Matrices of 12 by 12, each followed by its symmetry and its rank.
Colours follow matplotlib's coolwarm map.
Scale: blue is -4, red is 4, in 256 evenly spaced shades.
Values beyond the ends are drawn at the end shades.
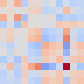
symmetric, rank two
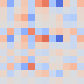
neither, rank two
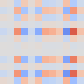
neither, rank one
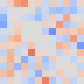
antisymmetric, full rank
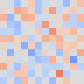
antisymmetric, full rank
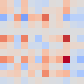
neither, rank two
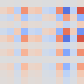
neither, rank one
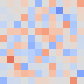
antisymmetric, full rank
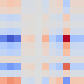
neither, rank one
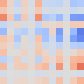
neither, rank two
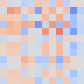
neither, rank two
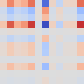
neither, rank one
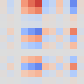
neither, rank one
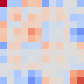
symmetric, rank two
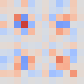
symmetric, rank two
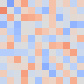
antisymmetric, full rank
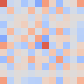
symmetric, rank two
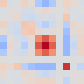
symmetric, rank two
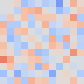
antisymmetric, full rank
